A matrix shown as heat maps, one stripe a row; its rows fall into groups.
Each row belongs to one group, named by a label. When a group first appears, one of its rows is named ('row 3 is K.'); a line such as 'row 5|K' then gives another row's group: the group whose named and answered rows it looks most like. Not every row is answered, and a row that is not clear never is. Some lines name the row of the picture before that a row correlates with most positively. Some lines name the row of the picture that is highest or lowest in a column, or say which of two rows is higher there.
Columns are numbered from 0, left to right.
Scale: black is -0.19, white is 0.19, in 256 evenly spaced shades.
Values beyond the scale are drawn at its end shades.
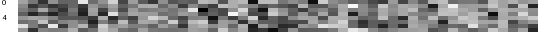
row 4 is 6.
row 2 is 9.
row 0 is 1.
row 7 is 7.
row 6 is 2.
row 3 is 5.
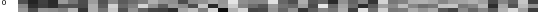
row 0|5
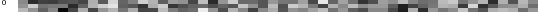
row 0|5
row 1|6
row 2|1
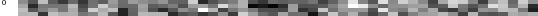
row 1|7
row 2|7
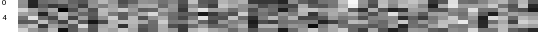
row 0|7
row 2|2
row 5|9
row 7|2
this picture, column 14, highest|5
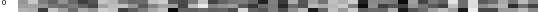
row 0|6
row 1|2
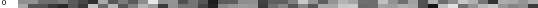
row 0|6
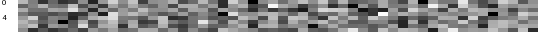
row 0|1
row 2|2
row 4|6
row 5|1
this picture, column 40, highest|2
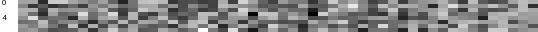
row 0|6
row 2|6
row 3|1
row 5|2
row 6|9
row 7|1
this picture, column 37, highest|2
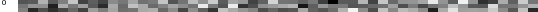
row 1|1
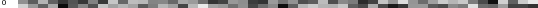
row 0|9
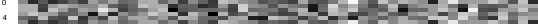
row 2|6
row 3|2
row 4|9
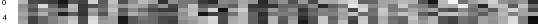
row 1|9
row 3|9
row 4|7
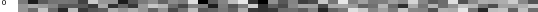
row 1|6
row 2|9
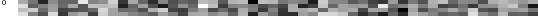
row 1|7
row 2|6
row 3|2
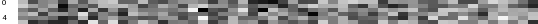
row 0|7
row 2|9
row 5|5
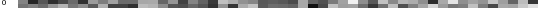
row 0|5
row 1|6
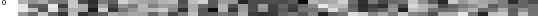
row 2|2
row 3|9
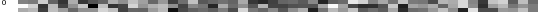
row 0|9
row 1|2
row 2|6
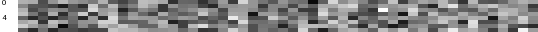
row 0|6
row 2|7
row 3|1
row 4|5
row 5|6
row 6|2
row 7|5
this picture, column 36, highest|2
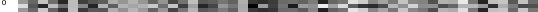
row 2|9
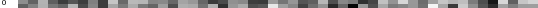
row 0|9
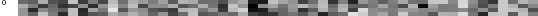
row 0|9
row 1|1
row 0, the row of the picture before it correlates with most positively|1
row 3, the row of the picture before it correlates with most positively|0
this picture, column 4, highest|2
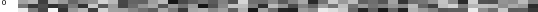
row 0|6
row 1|5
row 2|2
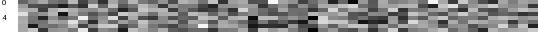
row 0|9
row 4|1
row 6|7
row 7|1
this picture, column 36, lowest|5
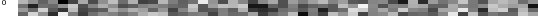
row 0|1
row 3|6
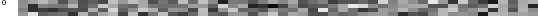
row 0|9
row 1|7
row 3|1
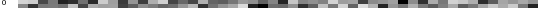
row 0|6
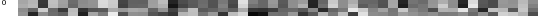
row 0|6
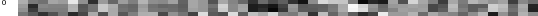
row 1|7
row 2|7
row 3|5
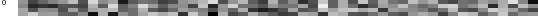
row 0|7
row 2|7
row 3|2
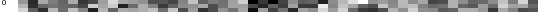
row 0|7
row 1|7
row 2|2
